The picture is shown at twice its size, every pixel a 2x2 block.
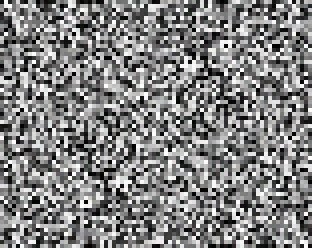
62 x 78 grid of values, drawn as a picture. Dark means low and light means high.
It looks the same turned upside down. No overall slope runs across the table. The texture is fine-grained noise. On average the colour sits 50% of the way up the scale. No seam splits the table. No row or column stands out.
